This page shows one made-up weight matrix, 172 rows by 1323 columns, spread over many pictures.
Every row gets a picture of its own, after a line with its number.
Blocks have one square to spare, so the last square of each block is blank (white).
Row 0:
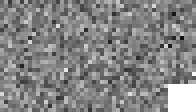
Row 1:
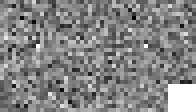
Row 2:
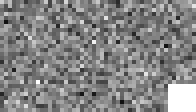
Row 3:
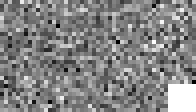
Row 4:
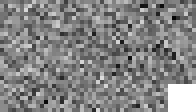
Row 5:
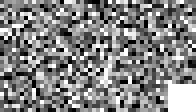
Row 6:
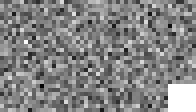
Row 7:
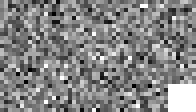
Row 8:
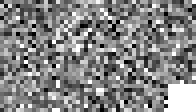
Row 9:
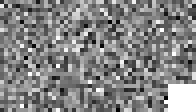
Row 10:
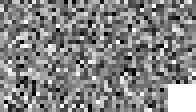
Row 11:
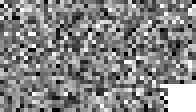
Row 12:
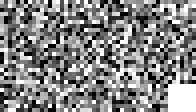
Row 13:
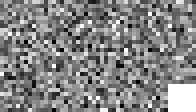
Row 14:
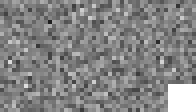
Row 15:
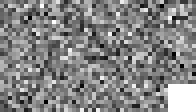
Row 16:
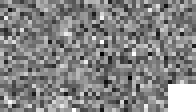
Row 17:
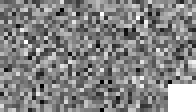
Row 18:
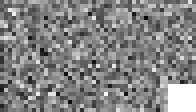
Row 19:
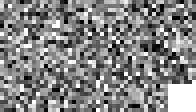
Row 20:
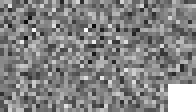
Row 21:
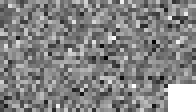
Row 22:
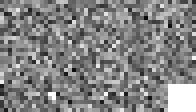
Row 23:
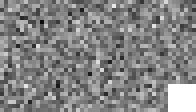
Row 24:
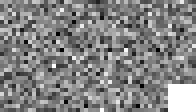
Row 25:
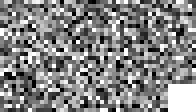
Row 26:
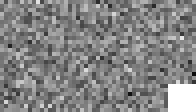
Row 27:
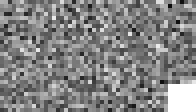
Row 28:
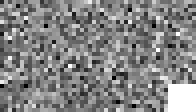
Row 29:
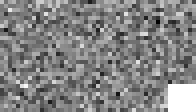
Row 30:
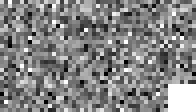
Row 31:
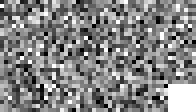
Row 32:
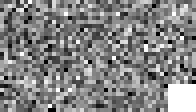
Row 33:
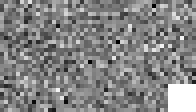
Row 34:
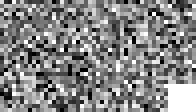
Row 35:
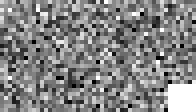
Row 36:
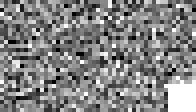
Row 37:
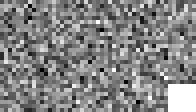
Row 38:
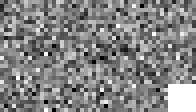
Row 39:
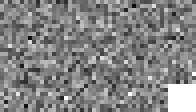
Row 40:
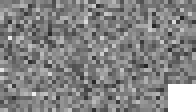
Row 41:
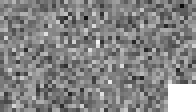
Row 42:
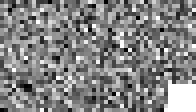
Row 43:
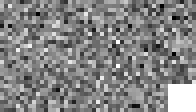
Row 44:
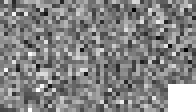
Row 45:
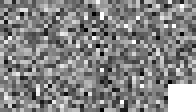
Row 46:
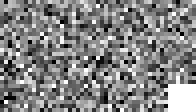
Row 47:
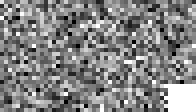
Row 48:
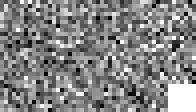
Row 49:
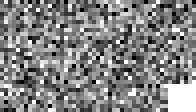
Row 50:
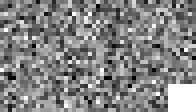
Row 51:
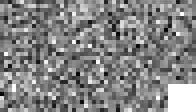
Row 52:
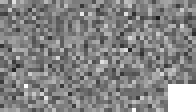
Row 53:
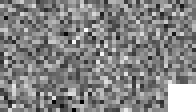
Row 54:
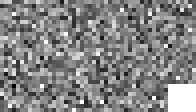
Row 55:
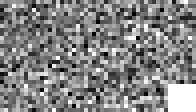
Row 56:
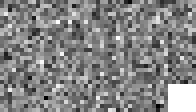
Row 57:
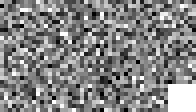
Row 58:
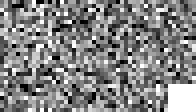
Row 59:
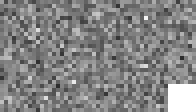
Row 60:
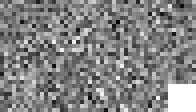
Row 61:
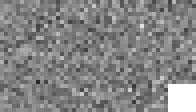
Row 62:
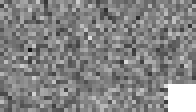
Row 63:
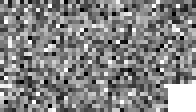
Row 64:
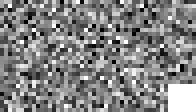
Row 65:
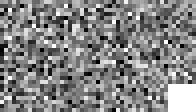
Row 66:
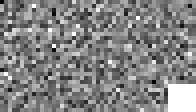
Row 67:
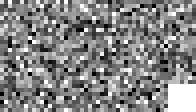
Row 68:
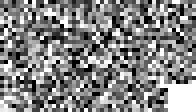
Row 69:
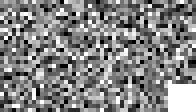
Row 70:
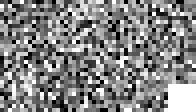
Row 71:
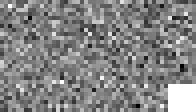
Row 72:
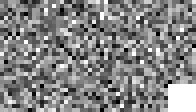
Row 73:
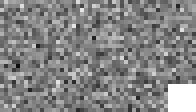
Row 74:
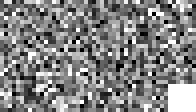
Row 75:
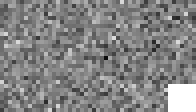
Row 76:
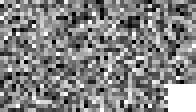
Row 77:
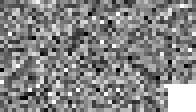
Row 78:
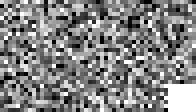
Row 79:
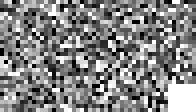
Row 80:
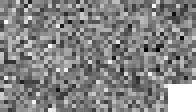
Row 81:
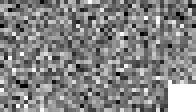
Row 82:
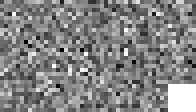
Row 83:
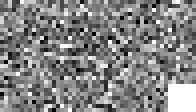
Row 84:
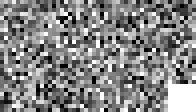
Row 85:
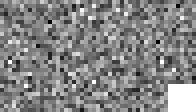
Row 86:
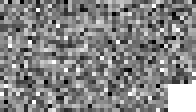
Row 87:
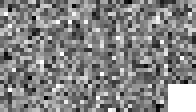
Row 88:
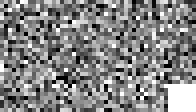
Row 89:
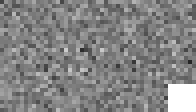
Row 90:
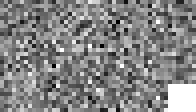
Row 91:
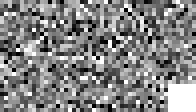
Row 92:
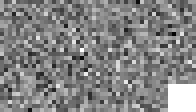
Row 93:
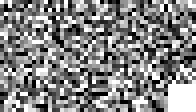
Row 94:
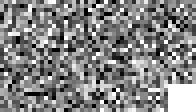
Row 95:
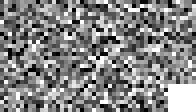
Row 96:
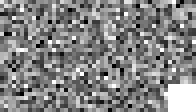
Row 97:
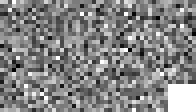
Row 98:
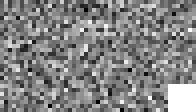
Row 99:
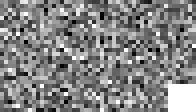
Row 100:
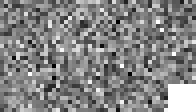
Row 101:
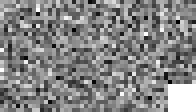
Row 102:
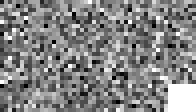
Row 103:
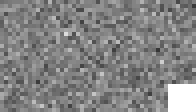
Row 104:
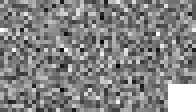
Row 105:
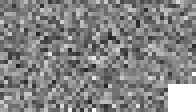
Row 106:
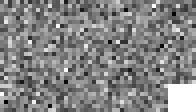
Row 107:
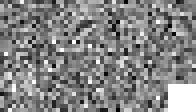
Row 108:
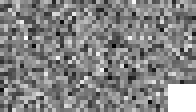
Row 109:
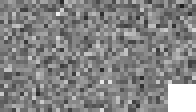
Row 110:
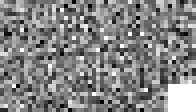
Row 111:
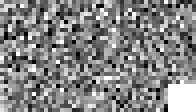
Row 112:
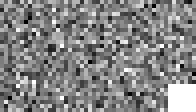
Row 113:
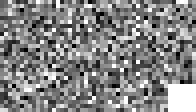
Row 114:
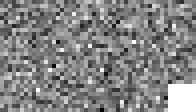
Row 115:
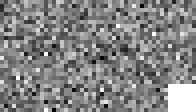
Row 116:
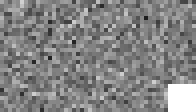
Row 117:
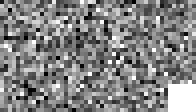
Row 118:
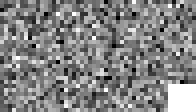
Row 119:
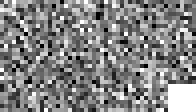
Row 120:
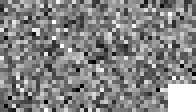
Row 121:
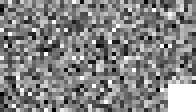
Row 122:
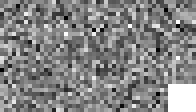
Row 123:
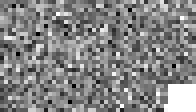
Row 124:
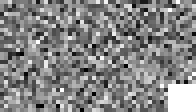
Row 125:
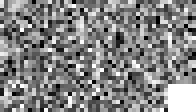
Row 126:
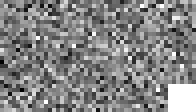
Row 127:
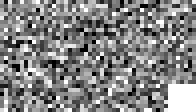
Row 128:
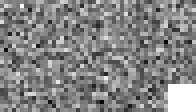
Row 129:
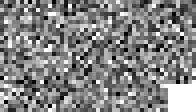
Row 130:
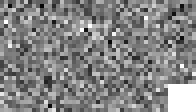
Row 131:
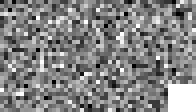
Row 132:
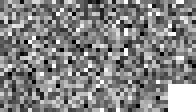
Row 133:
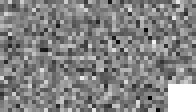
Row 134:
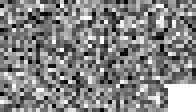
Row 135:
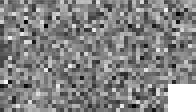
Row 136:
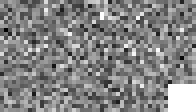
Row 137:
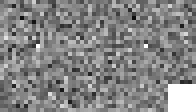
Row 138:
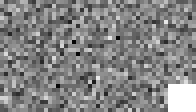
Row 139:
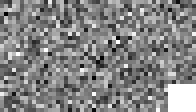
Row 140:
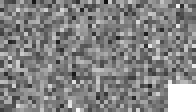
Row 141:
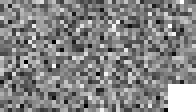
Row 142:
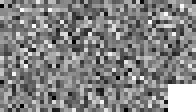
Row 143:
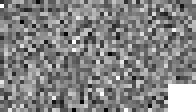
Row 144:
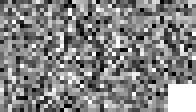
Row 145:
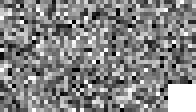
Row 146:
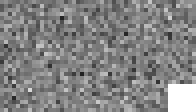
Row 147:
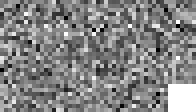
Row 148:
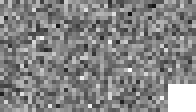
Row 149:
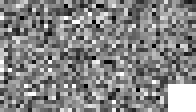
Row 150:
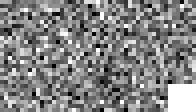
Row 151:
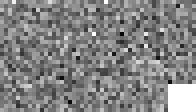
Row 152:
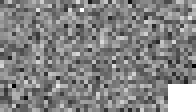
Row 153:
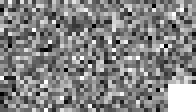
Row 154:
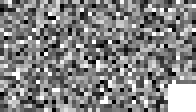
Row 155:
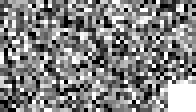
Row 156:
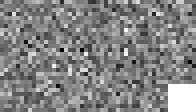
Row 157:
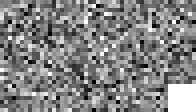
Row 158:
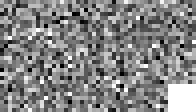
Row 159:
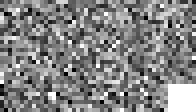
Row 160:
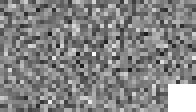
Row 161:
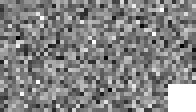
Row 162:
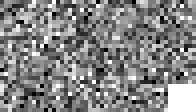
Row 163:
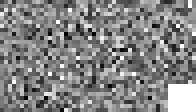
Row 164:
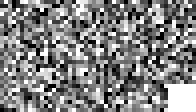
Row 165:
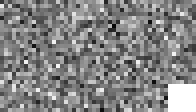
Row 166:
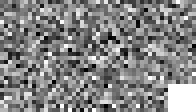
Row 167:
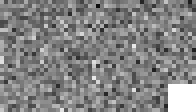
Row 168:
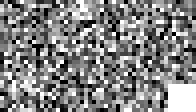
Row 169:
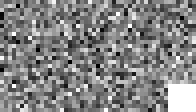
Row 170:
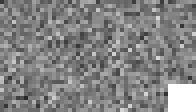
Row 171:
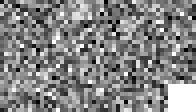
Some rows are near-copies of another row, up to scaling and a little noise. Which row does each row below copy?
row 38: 115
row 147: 122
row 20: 64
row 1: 137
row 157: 40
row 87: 56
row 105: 166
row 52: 97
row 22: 159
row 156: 82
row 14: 85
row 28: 102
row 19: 43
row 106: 63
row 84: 41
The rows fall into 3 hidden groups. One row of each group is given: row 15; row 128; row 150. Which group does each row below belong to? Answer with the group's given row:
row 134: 150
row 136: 150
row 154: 15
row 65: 128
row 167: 128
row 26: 15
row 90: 150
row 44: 150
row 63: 15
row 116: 128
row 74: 150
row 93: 15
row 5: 150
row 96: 128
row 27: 128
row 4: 15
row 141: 150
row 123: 128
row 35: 128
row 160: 128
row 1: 128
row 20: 15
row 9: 150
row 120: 15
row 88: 128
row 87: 128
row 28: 128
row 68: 15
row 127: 15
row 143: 150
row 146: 128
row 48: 15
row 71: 15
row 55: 128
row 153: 15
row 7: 15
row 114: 150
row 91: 15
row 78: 150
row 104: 150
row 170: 128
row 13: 150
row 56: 128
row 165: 150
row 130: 15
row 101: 128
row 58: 128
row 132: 150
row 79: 15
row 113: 128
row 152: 128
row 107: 150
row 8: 150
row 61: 15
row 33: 15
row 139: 15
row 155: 15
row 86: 15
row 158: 128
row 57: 150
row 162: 128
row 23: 128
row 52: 128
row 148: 15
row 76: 150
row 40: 128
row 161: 15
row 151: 128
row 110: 128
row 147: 128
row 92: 150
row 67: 15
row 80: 15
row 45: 150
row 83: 15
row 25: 150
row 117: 128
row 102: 128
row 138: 128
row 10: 15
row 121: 15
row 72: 150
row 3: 15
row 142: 150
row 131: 128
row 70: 150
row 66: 128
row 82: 150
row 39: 15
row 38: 15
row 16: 150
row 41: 150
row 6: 150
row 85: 128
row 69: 150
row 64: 15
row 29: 128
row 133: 15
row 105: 15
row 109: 150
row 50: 128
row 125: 128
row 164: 150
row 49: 15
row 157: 128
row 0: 15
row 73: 128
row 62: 150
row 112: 15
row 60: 150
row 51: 150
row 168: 150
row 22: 128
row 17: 150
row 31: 150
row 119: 128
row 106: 15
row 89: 150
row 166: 15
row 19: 15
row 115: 15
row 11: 150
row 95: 15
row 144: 128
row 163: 128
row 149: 128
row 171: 150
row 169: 128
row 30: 15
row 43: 15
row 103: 15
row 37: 15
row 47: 150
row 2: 15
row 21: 15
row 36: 128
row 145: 128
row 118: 128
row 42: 128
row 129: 15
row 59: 128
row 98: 15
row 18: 128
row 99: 150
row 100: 150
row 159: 128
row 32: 15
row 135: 128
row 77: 128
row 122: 128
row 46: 15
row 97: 128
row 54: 150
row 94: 128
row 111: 128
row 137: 128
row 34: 150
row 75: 15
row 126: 15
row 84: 150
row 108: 128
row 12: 15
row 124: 15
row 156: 150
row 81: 128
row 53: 150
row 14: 128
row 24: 150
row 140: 128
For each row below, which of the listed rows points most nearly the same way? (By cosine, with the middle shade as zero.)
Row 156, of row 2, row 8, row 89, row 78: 89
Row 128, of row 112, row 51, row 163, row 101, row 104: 101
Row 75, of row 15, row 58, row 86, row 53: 15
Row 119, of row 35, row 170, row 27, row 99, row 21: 35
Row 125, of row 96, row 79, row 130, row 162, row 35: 96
